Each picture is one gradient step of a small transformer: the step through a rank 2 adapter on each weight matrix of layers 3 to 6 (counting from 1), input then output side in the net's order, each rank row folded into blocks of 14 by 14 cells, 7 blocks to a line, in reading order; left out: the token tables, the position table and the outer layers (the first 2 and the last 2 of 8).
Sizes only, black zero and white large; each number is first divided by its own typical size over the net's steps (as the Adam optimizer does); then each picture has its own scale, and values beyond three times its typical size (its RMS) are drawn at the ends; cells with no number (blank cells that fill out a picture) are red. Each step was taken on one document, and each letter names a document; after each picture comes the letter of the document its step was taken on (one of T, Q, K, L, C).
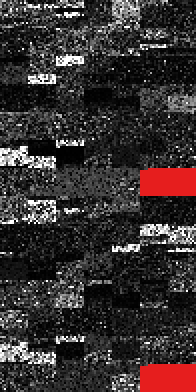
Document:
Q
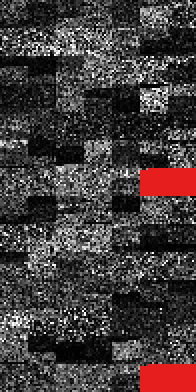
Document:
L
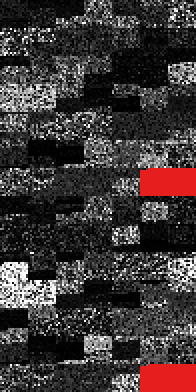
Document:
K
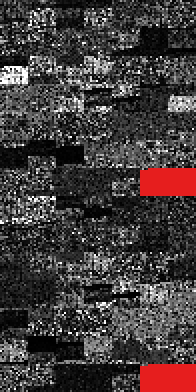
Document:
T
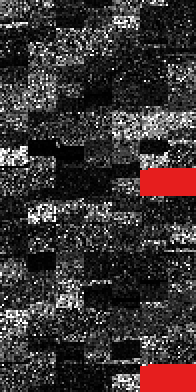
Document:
Q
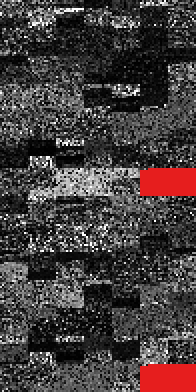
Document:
K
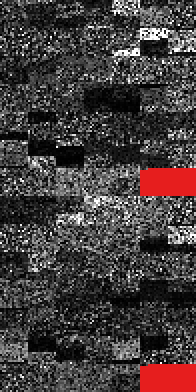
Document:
L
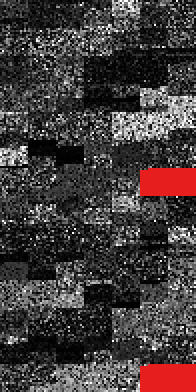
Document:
K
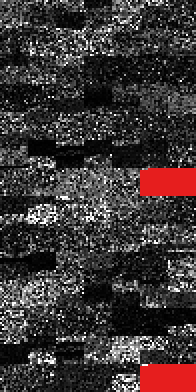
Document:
Q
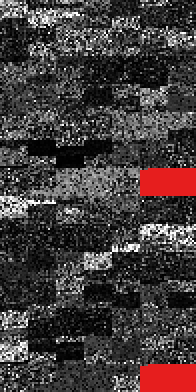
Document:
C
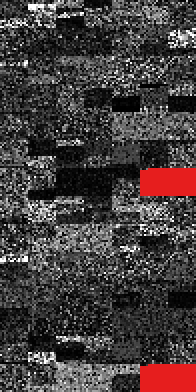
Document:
L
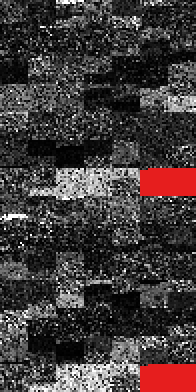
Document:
K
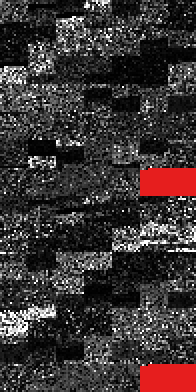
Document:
C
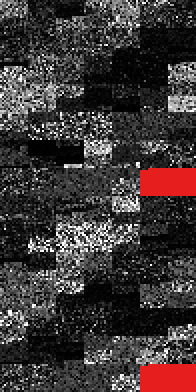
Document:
C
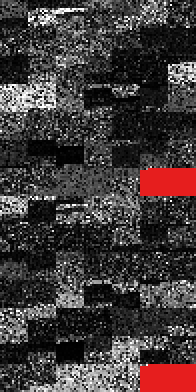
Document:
K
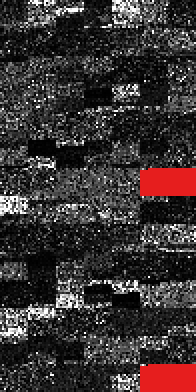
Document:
Q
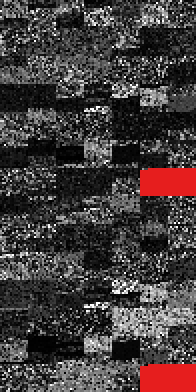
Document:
T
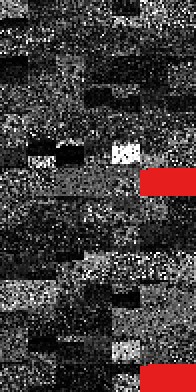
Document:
K
